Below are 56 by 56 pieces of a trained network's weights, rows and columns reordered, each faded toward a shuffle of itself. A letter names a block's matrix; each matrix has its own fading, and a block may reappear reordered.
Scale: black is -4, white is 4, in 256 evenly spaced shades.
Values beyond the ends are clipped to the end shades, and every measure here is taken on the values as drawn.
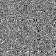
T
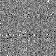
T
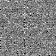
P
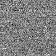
P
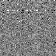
T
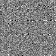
T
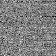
P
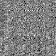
T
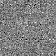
P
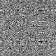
P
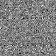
P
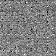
P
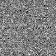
P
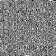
T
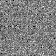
P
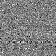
P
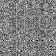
T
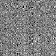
T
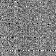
T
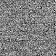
P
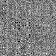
T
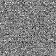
P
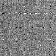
T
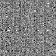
T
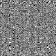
T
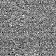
P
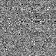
P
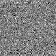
P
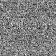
P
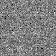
P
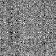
T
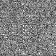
P
